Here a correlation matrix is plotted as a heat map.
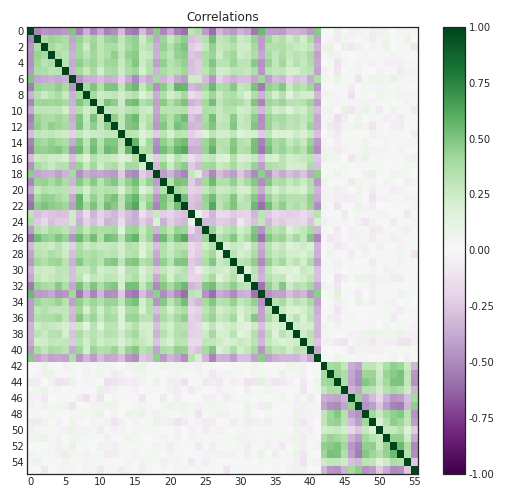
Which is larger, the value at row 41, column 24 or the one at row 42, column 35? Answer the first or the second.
the first
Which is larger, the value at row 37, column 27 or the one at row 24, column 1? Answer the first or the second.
the first
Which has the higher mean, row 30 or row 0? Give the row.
30
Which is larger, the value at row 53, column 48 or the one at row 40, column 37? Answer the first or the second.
the first
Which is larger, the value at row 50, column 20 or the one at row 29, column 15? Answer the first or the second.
the second
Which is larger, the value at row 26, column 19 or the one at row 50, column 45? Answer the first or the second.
the first
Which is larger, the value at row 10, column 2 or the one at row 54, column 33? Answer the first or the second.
the first
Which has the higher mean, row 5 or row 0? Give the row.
5
